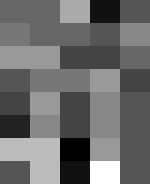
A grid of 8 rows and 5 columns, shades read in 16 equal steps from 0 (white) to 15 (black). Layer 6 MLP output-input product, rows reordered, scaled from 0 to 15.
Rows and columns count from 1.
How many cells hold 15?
1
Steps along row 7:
same up down up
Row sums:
47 43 43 43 45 48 39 38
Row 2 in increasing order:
7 8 9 9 10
